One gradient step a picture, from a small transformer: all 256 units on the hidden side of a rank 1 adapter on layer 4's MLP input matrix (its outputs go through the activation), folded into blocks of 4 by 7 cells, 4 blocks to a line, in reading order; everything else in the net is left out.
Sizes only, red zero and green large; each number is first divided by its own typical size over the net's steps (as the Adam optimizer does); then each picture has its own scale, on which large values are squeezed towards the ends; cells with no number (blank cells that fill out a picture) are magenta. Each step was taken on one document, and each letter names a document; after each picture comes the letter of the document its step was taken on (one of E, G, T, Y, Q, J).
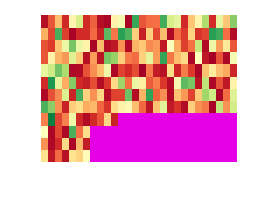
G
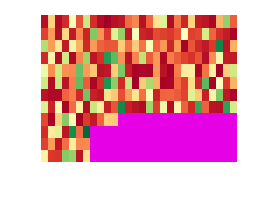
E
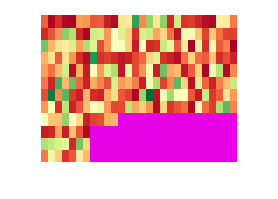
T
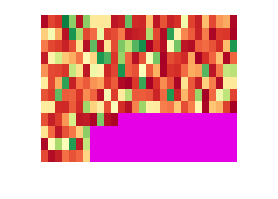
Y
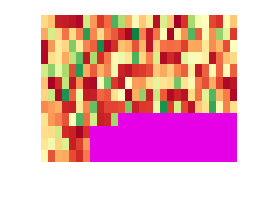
T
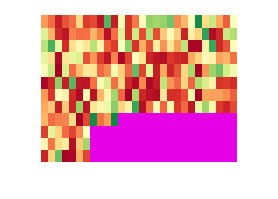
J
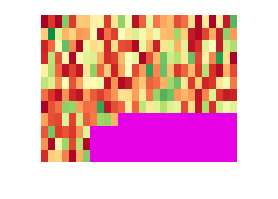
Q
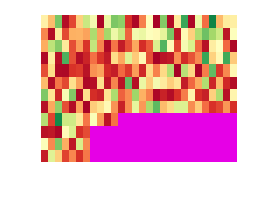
J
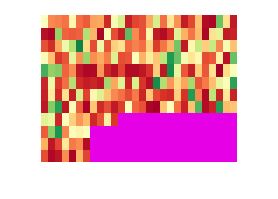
G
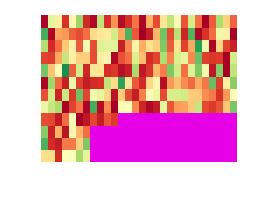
G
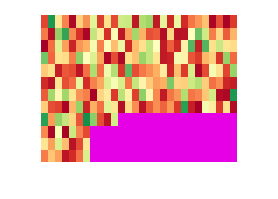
J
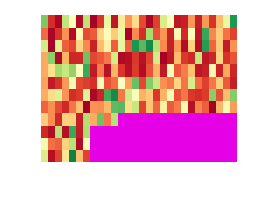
E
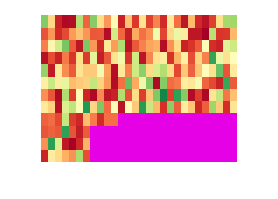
Q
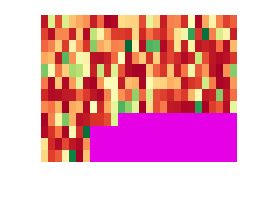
E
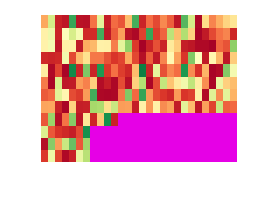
Y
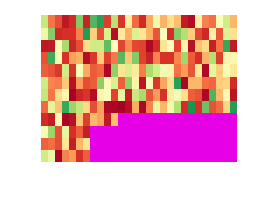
Q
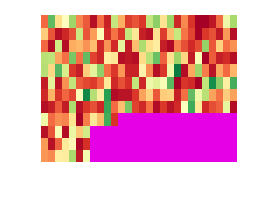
G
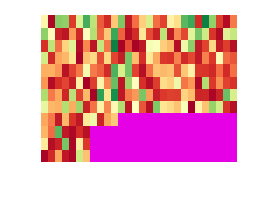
J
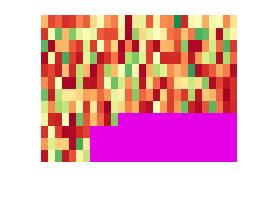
J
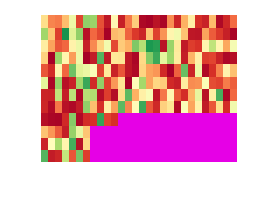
Y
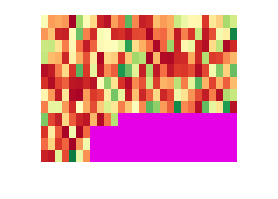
J
